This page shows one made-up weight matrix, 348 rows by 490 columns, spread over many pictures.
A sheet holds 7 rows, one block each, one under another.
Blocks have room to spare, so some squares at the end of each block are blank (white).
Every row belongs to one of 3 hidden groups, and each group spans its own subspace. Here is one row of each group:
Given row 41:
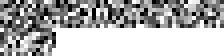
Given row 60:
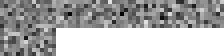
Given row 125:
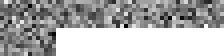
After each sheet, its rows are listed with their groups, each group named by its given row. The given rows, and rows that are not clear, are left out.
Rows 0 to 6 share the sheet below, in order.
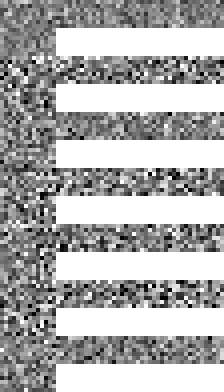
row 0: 60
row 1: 41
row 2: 125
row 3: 60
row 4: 60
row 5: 60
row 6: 60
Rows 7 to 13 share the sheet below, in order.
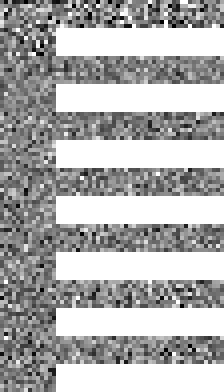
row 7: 60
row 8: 60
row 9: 125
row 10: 41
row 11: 41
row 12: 125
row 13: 125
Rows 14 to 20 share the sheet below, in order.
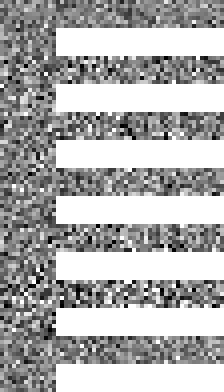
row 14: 41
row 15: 41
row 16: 60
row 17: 125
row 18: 60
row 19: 125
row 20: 41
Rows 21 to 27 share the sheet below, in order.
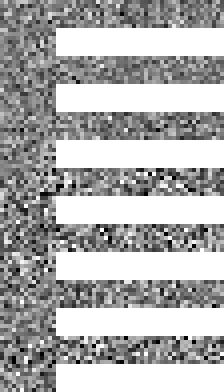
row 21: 60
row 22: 41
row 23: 125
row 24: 60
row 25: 41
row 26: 125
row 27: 41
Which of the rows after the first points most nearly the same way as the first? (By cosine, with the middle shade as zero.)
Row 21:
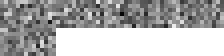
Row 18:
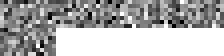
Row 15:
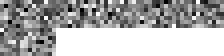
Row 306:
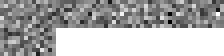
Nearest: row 15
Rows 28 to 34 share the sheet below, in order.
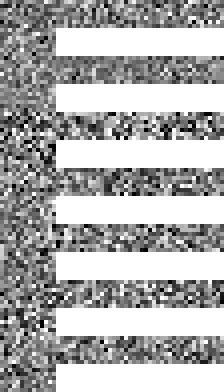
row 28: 41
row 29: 125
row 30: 125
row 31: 125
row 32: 60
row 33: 60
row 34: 41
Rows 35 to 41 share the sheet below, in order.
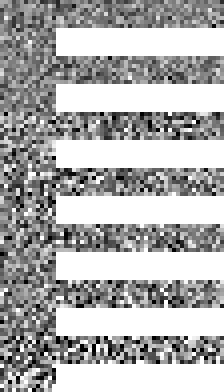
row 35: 41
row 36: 60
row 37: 125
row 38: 41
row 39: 60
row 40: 60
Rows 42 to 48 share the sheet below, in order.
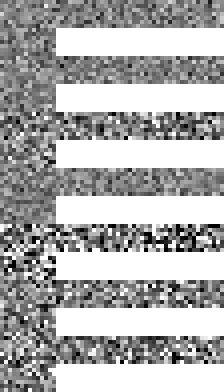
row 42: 60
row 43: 41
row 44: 125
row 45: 125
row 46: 125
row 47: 60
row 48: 125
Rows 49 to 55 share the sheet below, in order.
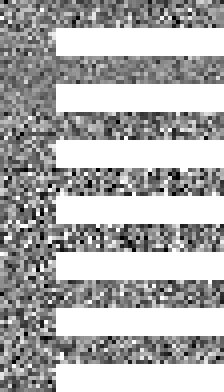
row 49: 125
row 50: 41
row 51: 125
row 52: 60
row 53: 60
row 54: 60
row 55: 41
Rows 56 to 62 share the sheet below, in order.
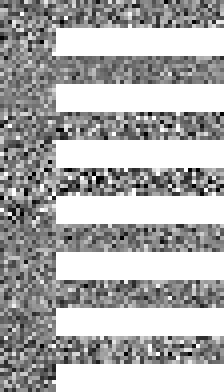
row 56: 41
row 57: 125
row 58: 60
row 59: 41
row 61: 41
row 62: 125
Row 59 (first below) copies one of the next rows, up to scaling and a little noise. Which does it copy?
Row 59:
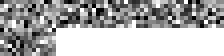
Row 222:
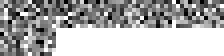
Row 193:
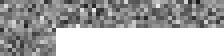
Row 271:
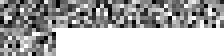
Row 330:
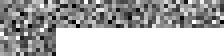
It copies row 193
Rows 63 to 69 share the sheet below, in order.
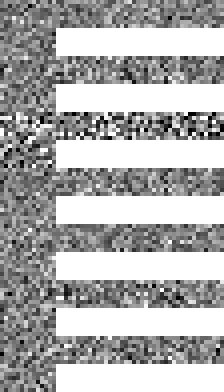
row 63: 125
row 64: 60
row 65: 41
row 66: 60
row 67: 125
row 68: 60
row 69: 60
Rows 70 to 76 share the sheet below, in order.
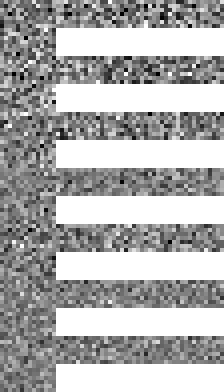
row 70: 60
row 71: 125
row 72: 60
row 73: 60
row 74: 125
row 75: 41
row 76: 41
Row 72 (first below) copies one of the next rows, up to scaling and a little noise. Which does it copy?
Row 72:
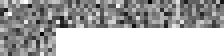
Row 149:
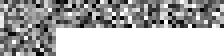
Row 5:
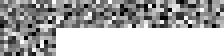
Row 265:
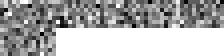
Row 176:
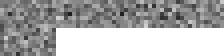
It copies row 265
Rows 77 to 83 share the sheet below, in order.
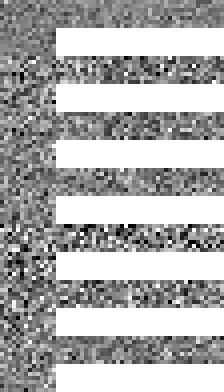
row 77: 125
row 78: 125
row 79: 125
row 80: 41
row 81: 41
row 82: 41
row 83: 125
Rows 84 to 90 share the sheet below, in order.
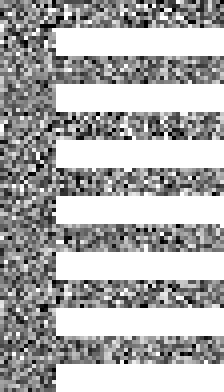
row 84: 60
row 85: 60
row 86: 60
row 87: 125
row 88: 60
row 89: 60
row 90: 125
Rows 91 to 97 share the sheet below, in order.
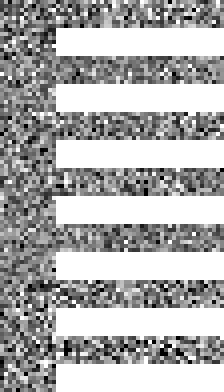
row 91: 125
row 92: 125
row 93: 41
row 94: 60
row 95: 125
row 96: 41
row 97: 60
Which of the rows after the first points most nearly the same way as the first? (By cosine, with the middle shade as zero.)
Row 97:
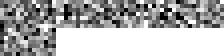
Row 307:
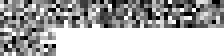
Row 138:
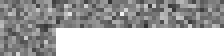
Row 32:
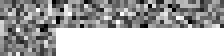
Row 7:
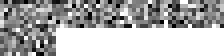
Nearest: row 307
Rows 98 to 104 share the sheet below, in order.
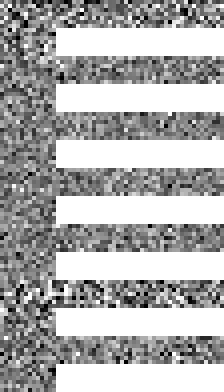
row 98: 41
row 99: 41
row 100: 125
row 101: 125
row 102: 60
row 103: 60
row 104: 125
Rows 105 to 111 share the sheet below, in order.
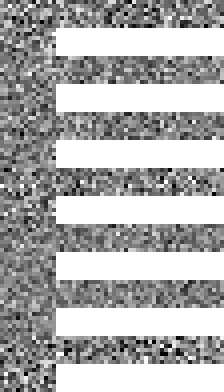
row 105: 125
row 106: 60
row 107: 125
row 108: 125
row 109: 125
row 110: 41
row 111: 60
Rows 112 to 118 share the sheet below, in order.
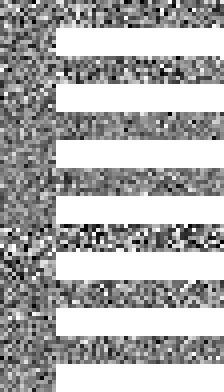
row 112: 125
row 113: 60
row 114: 125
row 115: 60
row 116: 41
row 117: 41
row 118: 41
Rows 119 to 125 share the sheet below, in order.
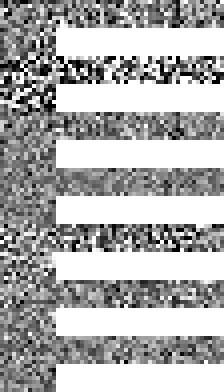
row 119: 60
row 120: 125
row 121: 60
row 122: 125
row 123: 125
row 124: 125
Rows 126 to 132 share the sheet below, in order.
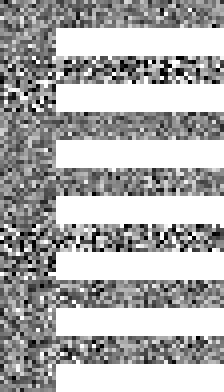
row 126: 125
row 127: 60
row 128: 41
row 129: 125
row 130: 125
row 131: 41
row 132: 41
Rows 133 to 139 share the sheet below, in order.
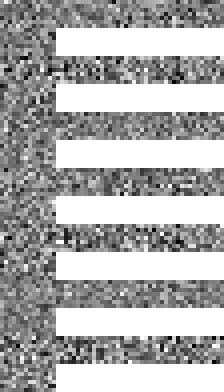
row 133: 125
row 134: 60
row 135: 41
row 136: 125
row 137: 60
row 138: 60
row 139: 125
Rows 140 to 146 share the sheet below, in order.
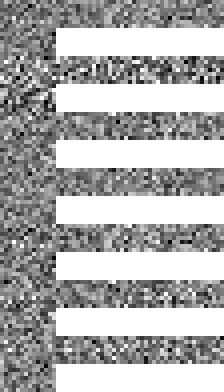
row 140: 125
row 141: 41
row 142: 125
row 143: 125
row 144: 125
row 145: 125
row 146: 60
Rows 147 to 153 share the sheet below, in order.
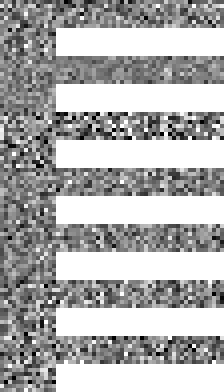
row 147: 41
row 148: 125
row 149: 60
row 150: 60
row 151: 60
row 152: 60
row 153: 125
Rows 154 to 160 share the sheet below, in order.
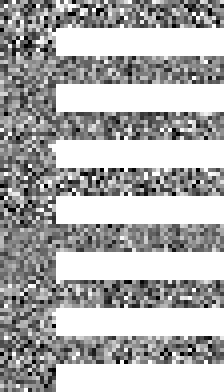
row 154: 41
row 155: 41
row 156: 125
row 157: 41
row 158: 60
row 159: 125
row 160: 125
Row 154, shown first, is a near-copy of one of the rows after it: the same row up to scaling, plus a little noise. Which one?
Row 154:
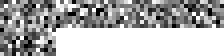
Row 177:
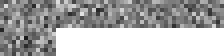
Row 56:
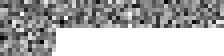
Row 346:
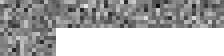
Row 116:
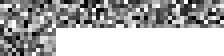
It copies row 177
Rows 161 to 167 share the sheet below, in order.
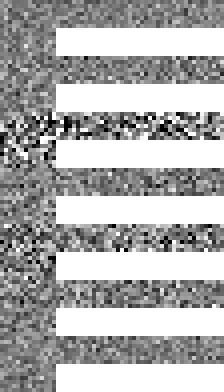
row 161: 41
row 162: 41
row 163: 60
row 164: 125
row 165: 125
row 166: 125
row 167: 41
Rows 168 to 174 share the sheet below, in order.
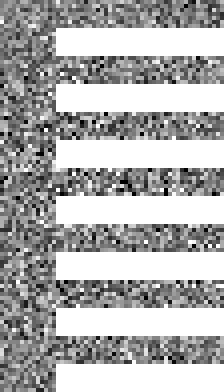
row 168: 41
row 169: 41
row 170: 41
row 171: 60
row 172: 41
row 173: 41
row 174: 60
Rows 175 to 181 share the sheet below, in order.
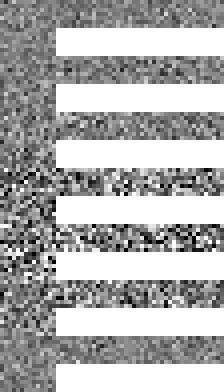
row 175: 125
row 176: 60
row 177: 41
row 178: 125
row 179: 125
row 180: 60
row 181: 41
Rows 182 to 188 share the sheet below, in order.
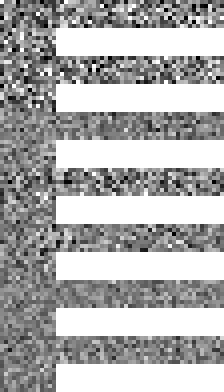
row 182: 41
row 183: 41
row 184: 125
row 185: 60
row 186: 60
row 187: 125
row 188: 60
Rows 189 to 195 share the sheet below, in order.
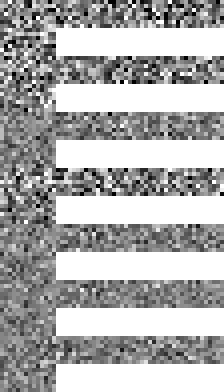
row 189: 125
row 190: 125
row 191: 60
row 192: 60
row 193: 41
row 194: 41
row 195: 60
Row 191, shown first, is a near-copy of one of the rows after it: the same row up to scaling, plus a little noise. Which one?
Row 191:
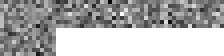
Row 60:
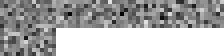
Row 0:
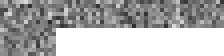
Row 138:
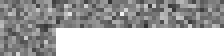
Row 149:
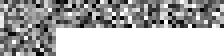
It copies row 149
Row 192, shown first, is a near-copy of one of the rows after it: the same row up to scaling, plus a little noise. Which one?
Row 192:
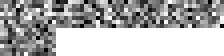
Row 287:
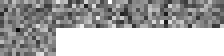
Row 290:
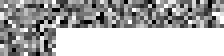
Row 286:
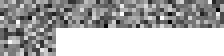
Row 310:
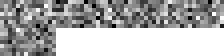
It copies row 310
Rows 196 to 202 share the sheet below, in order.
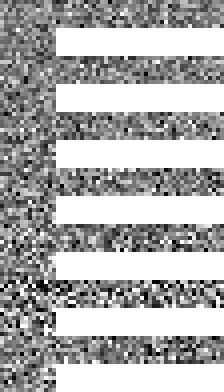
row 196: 60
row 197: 41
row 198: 125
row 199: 41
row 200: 125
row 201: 41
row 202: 125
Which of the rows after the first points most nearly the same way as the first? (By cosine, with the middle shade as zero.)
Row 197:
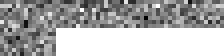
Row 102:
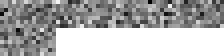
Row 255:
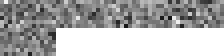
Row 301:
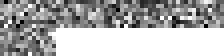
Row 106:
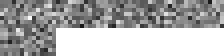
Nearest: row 106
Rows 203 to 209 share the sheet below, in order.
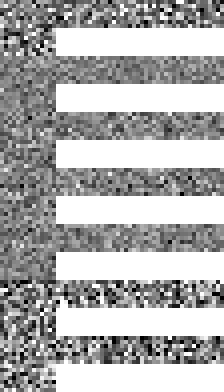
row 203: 60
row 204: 41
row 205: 125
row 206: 125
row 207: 125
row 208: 60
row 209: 125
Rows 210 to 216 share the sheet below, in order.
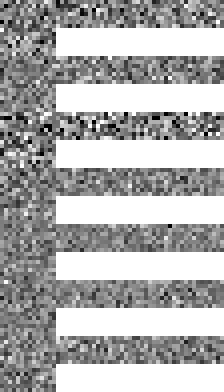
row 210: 41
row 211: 60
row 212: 41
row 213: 41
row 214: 125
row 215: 125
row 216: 41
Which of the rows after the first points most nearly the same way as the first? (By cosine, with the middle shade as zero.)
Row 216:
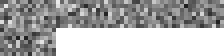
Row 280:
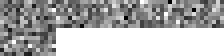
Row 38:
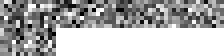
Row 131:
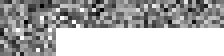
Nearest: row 131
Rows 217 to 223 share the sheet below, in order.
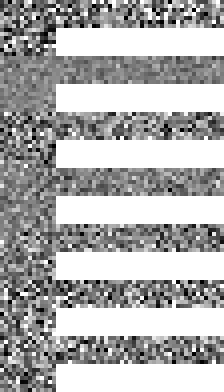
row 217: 125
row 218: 125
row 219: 125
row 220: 60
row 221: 41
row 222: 41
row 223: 41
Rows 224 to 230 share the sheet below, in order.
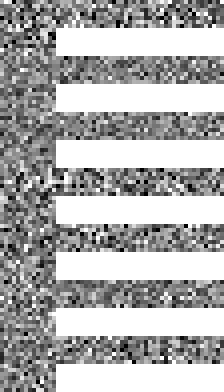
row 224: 125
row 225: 41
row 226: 41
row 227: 60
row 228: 41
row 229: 125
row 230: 60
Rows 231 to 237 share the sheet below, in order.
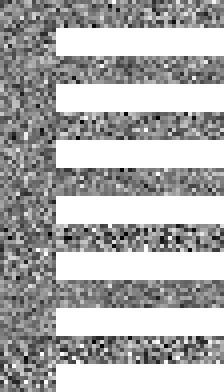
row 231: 125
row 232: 41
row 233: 41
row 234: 41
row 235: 60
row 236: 125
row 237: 41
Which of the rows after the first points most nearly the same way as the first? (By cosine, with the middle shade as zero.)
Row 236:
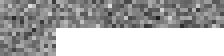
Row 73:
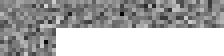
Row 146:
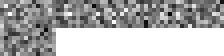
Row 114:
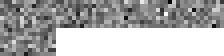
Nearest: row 146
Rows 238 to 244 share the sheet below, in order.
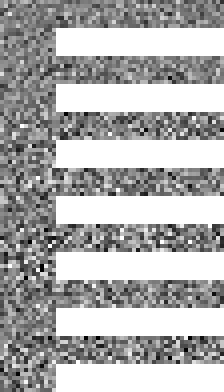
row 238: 60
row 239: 60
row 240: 41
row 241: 60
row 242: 60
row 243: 60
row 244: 41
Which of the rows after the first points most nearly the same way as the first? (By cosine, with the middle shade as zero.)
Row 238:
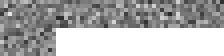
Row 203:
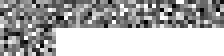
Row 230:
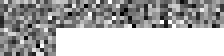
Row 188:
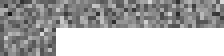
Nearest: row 203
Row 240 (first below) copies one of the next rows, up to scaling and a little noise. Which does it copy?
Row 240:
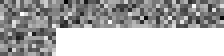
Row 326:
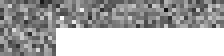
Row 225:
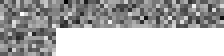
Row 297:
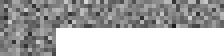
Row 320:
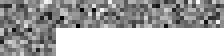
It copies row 225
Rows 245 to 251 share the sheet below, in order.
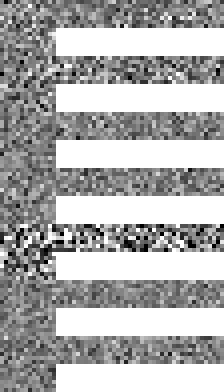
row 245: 125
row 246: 60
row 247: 41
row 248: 41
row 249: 60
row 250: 41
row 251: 125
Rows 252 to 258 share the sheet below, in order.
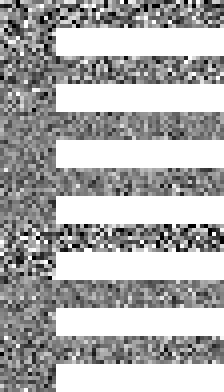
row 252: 41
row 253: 41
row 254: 60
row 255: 125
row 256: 41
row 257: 125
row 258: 125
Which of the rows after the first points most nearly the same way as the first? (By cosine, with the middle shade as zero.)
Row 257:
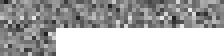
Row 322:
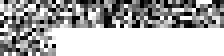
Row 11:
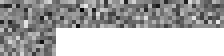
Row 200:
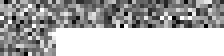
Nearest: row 200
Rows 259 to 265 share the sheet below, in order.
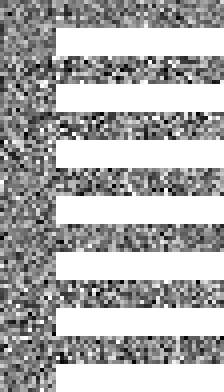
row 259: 60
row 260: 60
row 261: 41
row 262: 60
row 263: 60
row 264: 41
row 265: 60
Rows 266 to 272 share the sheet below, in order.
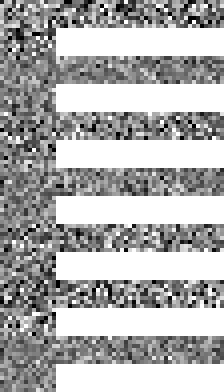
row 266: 41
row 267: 41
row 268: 125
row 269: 60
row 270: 125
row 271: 41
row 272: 60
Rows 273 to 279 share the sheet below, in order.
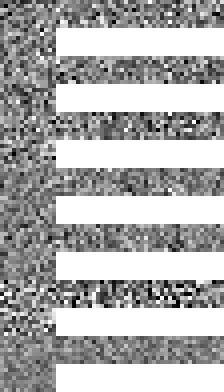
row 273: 60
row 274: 41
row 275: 125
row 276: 60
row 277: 60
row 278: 125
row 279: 60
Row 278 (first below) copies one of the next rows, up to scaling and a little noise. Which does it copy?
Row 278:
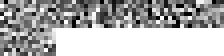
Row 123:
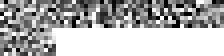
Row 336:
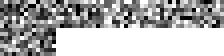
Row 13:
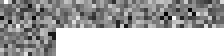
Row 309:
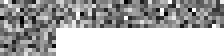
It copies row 123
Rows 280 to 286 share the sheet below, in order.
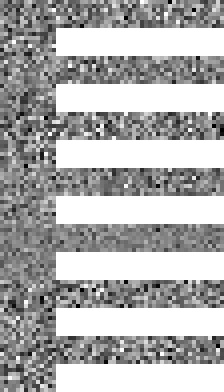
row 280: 125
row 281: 41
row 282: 60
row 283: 125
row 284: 41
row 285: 41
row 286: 60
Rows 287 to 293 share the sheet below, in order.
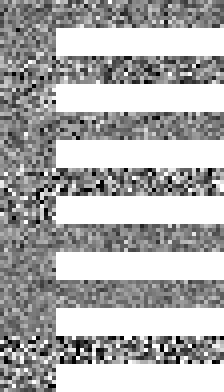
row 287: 60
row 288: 125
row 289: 41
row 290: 60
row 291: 125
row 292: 41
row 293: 125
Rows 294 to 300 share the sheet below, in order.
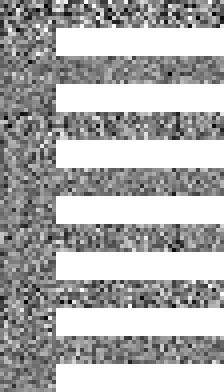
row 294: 60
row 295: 125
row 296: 60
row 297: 41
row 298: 60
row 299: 41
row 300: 125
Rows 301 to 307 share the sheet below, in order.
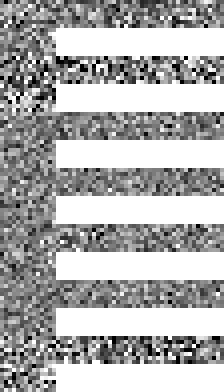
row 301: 125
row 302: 41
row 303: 60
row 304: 41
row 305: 41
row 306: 60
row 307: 125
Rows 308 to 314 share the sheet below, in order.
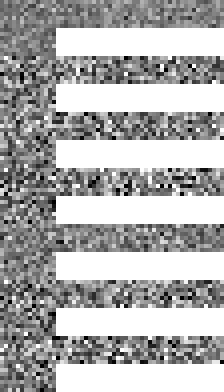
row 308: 125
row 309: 125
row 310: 60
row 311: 125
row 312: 60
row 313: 125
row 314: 60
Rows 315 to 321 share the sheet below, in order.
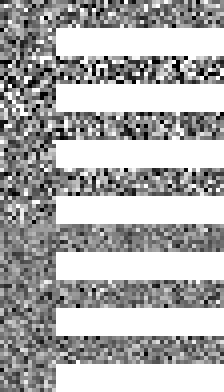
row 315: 41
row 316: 41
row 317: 60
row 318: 41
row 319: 41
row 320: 41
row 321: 41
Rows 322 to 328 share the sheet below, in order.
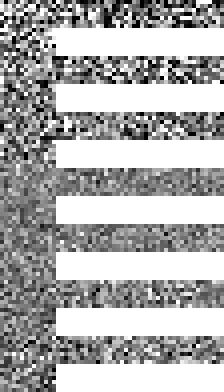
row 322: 125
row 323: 60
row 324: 60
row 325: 41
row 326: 41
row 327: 125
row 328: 125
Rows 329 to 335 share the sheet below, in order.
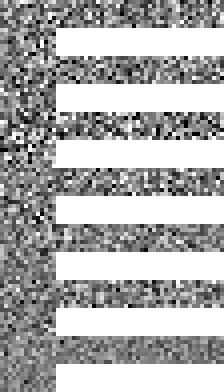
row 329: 60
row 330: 41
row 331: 41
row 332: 60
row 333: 60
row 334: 125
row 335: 41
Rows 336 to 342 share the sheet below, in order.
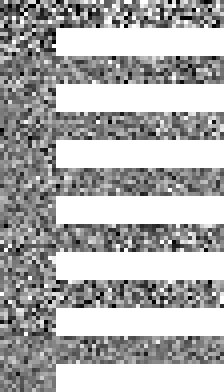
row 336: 125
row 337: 125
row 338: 41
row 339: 60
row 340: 125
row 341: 60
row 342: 41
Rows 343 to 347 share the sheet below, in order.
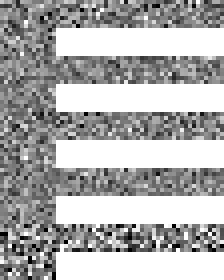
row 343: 41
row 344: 125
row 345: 41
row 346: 41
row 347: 41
